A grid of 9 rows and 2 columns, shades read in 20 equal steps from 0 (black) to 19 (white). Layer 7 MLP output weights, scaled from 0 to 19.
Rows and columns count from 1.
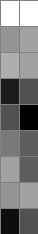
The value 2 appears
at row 4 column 1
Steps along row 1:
same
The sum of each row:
38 23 25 8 6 16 19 23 7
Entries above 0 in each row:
2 2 2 2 1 2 2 2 2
